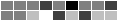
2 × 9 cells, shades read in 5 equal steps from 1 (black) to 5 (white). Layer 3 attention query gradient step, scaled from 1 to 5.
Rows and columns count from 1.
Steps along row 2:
same up up down up down up same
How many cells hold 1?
1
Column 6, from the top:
1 4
